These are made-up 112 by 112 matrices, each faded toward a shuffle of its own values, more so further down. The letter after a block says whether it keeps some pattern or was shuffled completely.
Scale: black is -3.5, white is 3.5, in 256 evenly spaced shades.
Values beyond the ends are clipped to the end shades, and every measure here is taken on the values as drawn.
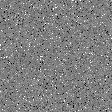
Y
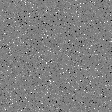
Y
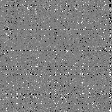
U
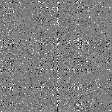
U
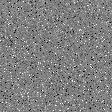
Y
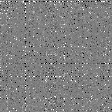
U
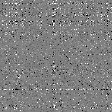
U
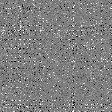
U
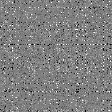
U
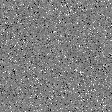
Y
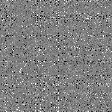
U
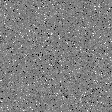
Y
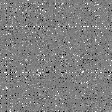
U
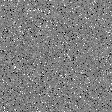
Y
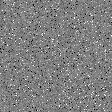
Y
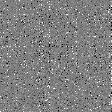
U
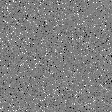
Y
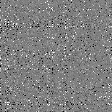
U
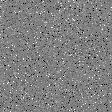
Y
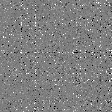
U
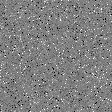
Y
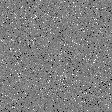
Y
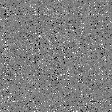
U
